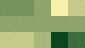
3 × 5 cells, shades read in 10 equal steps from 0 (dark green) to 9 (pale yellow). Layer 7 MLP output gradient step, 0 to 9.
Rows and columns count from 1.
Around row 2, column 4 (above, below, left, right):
9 0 5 5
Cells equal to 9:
1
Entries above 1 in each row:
5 5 4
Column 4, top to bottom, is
9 5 0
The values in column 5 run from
2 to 7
